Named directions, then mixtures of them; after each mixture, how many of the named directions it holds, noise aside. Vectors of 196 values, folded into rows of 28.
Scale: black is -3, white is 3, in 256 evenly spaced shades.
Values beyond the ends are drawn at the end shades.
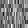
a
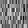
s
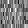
two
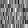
two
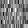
two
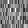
two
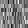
one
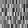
two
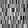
one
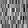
one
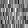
two
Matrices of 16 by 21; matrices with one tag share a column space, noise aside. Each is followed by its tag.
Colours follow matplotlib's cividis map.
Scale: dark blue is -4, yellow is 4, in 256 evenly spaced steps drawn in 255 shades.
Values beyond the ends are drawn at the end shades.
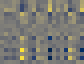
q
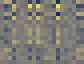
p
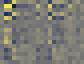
p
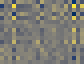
p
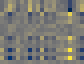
q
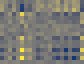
q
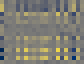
q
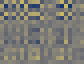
p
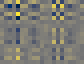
p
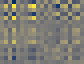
p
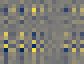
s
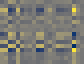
s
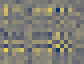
s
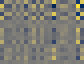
p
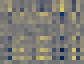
q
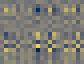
s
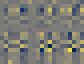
s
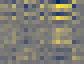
p
